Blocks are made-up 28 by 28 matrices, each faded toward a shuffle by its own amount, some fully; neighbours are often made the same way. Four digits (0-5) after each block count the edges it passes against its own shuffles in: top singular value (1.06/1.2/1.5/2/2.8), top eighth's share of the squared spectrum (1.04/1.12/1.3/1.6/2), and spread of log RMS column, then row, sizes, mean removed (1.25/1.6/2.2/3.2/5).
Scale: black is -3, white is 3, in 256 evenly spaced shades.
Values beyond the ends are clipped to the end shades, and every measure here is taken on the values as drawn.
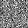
0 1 0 0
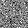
0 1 0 0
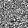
0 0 0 0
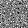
0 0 0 0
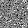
0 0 0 0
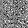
2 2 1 0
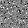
1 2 0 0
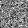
0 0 0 0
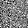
0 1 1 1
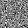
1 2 1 0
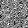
1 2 2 0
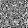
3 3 1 1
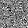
2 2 0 0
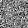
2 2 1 0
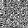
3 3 1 0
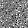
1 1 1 0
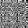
3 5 2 2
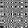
4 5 3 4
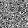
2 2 0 0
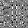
4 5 2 2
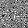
2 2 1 1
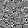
3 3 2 1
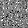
2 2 1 0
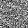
0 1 0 0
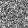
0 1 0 0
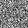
1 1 0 0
